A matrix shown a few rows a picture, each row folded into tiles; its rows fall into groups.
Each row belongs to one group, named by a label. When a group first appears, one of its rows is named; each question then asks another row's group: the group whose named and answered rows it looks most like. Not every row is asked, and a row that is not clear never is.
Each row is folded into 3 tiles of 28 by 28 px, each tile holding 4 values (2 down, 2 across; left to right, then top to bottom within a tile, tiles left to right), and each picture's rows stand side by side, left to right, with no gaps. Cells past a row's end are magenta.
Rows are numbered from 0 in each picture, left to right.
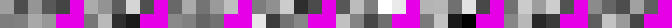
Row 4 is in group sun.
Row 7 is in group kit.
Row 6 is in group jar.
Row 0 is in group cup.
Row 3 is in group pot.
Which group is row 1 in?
jar
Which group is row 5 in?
jar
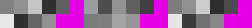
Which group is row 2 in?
pot
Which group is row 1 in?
cup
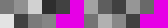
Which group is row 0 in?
pot
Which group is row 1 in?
kit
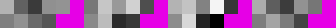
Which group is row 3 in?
kit
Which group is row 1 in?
jar
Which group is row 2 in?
jar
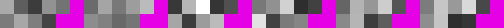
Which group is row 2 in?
pot
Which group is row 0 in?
kit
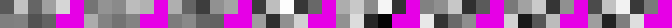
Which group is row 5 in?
pot
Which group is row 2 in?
kit
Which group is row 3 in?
pot
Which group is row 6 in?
pot
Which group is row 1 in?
sun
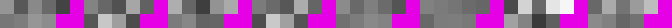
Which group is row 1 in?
kit
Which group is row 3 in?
kit
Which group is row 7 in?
sun
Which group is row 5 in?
cup
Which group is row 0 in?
cup
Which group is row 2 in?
kit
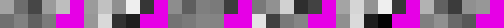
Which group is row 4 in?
jar
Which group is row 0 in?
kit
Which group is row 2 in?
cup
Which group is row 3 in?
pot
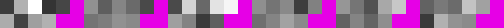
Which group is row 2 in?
sun
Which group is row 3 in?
cup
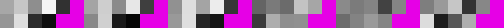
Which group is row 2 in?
jar
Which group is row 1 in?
jar
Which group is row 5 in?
pot
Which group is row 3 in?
kit
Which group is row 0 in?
jar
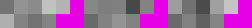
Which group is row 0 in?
sun
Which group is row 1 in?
cup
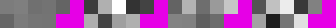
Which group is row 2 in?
sun
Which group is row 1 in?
pot
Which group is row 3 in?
pot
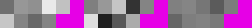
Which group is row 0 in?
sun
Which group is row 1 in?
pot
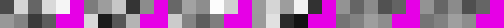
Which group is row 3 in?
jar
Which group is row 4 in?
cup
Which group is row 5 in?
cup
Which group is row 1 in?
pot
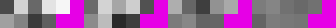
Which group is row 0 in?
sun
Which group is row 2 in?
kit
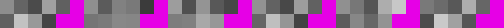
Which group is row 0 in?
kit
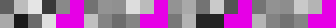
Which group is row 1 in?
sun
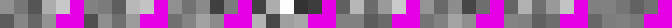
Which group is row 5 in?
cup
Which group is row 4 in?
sun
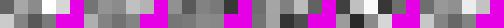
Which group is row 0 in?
sun
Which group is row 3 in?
jar
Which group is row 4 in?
pot
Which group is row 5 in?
sun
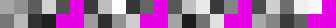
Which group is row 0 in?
jar
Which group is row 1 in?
pot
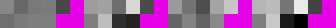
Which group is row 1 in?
jar
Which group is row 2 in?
kit
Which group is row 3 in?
jar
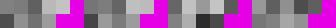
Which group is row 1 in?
kit
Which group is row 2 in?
jar
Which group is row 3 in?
cup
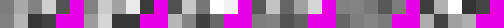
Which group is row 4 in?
cup
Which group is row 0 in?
jar
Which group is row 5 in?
pot
